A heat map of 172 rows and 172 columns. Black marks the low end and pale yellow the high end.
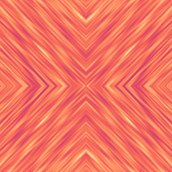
The histogram is bell-shaped. Its left and right halves mirror each other, and so do its top and bottom. Overall the values sit about 70% of the way up the scale. There is no overall slope.
